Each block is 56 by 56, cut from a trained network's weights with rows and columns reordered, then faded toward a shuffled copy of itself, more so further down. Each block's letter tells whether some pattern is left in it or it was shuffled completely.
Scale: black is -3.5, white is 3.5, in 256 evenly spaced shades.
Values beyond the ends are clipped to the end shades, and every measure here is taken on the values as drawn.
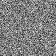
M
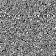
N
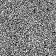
M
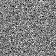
N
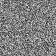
M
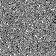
M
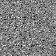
N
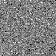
N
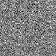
N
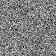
M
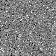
M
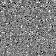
N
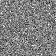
M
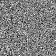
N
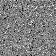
M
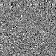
N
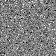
M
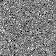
M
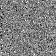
N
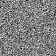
N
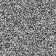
M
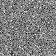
M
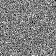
M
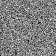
N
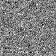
N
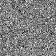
N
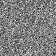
N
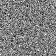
M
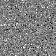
N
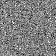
M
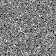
M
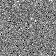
M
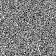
N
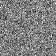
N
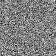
N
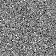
M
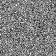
N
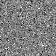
M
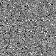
N
